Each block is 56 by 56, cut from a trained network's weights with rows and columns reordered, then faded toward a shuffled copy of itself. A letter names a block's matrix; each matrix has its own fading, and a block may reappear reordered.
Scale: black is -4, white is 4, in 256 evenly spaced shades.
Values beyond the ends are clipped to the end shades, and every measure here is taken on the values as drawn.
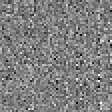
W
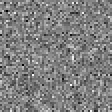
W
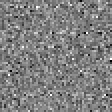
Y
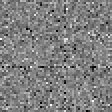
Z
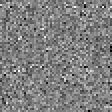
W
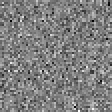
W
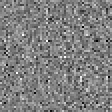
W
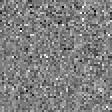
Y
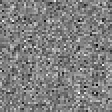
W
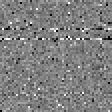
Z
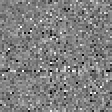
Z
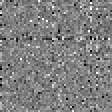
Z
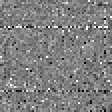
Z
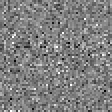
Y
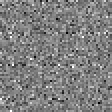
Y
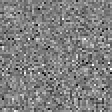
Y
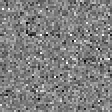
Y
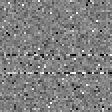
Z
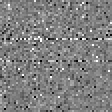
Z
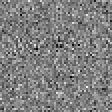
W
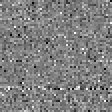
Y
